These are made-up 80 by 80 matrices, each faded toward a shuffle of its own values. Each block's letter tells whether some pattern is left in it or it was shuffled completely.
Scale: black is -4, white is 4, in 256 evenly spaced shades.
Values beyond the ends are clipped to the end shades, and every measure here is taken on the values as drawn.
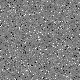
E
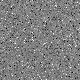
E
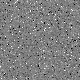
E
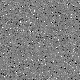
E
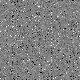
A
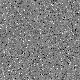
E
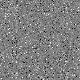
A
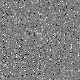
A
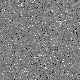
E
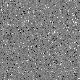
A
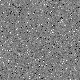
E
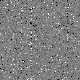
A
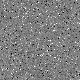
E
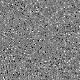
A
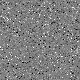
E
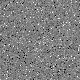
E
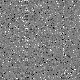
A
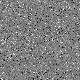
E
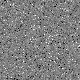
E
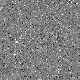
A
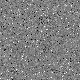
E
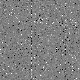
A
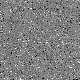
E
